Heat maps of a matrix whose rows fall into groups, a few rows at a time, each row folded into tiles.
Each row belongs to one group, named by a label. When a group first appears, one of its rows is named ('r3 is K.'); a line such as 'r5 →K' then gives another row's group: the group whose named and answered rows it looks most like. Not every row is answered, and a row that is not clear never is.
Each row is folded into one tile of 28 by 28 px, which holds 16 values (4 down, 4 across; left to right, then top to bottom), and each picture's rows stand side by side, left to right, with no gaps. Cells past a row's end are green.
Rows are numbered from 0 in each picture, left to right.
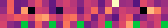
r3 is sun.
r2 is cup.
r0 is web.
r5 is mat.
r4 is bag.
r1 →cup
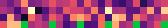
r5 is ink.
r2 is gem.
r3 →sun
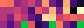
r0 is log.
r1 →gem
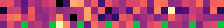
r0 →cup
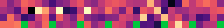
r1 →mat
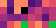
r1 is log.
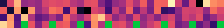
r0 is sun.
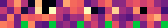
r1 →web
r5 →cup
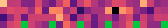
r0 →bag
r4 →mat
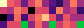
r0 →bag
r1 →cup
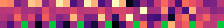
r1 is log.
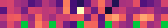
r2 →web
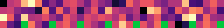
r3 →web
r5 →mat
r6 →gem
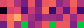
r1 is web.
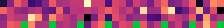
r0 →ink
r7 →ink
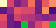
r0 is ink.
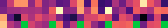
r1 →web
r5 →bag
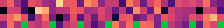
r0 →cup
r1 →mat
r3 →log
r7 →cup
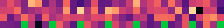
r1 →log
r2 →web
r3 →web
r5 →gem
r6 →sun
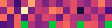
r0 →sun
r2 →ink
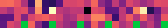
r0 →bag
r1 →web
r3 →cup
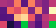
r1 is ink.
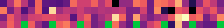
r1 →web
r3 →log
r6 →cup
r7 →gem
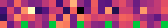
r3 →web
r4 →cup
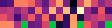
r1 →sun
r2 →sun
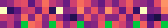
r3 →sun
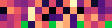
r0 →mat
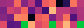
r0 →gem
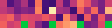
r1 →web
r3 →sun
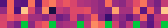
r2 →bag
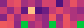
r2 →ink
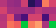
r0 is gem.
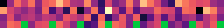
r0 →ink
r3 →sun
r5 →bag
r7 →mat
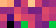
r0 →log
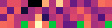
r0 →ink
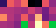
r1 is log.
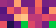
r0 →gem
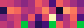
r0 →mat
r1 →gem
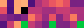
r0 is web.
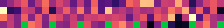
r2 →sun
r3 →web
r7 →ink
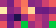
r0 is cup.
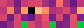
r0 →sun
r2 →sun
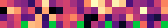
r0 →mat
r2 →cup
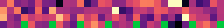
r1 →web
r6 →log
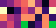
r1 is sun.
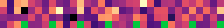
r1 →sun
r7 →sun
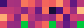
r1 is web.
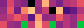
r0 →web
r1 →ink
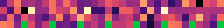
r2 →gem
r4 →mat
